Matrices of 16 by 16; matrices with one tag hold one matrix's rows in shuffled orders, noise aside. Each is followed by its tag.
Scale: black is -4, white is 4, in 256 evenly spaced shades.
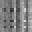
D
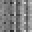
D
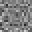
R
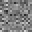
R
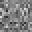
R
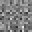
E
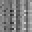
D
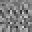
E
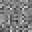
E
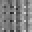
D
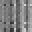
D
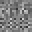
E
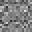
R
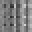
D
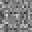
R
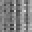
D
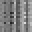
D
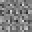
E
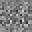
E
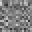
R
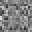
R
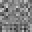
R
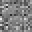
R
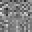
R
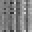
D
